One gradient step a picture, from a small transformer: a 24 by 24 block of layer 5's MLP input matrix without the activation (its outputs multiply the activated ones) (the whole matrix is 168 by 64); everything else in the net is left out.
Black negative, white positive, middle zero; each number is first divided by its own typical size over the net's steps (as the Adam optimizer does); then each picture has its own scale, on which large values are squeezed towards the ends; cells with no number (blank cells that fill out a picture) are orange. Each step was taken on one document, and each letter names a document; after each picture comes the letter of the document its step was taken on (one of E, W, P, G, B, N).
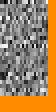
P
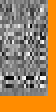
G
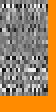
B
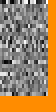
P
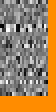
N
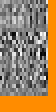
G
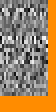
G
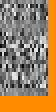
G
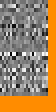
B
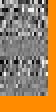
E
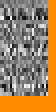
B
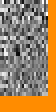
P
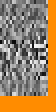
G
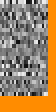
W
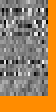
E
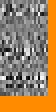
G
